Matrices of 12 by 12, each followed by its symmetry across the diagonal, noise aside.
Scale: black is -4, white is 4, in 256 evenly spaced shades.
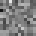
antisymmetric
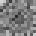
symmetric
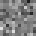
antisymmetric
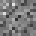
symmetric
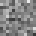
neither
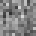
neither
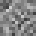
symmetric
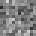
antisymmetric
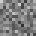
neither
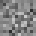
symmetric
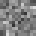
symmetric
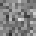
neither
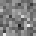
neither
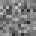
neither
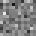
antisymmetric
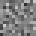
antisymmetric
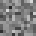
antisymmetric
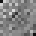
symmetric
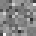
symmetric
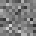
neither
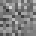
antisymmetric
